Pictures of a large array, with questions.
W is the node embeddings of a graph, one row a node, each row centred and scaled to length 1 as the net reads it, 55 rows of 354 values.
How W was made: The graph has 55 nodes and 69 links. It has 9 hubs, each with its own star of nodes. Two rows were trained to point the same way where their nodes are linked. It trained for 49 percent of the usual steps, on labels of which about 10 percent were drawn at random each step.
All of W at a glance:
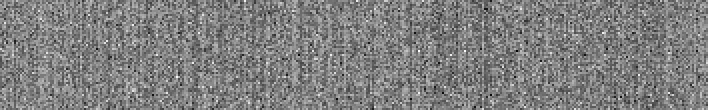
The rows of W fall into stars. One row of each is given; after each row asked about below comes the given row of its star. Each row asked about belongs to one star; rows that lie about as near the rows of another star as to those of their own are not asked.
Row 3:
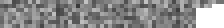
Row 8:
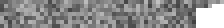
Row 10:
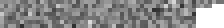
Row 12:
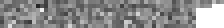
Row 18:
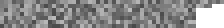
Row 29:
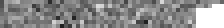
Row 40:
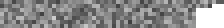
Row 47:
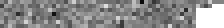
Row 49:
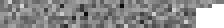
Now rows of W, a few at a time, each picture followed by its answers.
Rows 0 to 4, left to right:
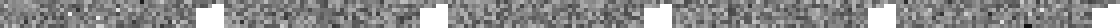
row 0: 8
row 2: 10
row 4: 47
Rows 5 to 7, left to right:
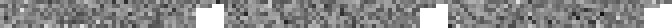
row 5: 40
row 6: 40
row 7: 10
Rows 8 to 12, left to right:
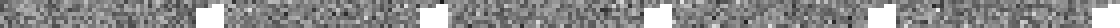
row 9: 18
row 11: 18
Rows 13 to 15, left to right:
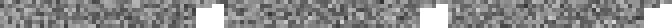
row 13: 3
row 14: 29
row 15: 18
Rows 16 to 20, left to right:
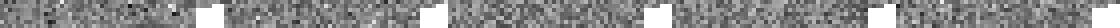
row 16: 29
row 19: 8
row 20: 10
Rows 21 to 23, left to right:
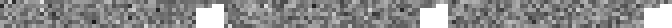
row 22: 8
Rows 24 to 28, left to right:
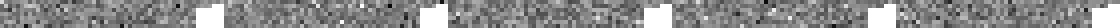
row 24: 12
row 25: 12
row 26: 3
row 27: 47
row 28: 18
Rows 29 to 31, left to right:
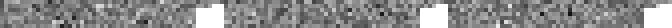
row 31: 8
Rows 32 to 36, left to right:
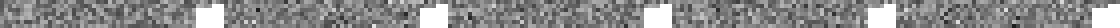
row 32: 29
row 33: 49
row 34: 10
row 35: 12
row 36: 18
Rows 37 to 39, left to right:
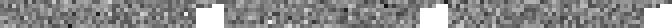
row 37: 49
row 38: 29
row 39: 49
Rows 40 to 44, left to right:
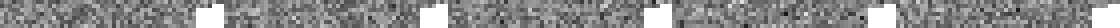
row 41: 8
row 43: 29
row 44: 3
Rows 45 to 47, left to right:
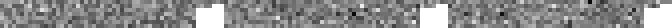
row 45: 10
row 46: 3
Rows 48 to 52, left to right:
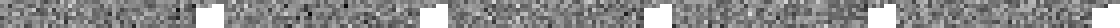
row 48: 3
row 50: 8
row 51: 10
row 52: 47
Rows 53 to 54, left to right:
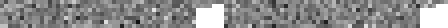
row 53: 3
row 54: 18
